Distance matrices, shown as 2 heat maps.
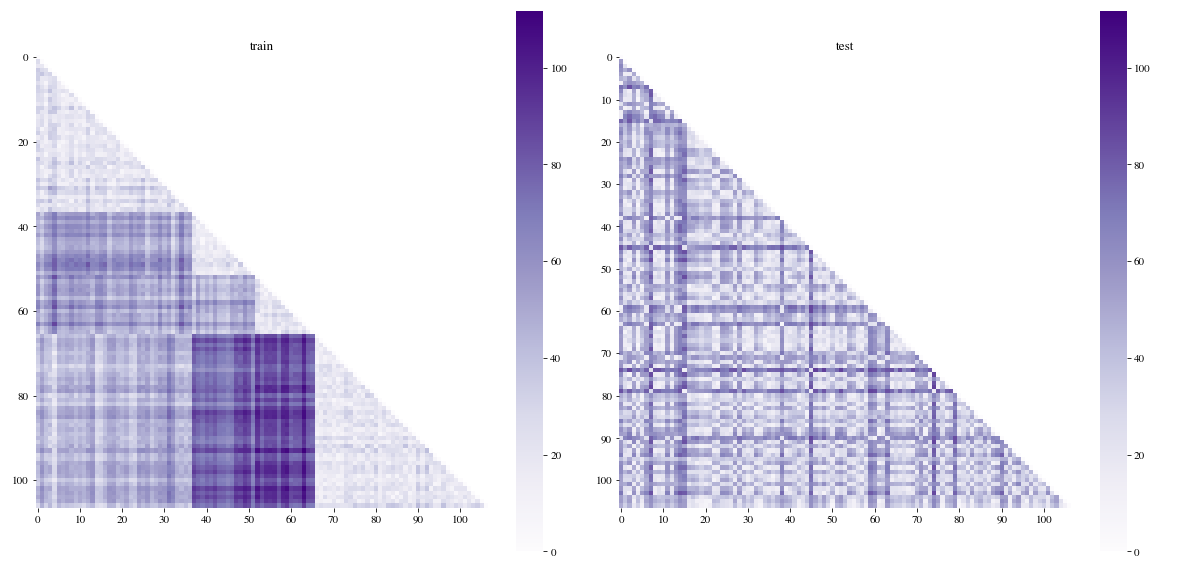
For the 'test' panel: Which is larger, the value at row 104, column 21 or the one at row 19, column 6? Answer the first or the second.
the second
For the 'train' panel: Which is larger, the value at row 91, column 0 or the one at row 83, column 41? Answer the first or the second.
the second
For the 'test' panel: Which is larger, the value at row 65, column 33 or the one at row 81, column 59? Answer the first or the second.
the second
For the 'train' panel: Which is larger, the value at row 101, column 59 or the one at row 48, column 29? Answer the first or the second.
the first
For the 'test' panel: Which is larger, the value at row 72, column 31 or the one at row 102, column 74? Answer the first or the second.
the second
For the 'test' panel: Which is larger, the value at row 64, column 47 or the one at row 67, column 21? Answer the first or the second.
the second
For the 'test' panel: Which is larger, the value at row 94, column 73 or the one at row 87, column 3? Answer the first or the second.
the second
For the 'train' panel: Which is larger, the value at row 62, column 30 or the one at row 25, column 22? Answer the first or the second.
the first
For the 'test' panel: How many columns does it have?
107
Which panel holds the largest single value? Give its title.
train
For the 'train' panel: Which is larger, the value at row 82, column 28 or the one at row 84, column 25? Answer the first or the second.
the second
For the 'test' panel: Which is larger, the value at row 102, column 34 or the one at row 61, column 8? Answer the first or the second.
the second
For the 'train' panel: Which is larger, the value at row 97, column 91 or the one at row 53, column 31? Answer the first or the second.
the second
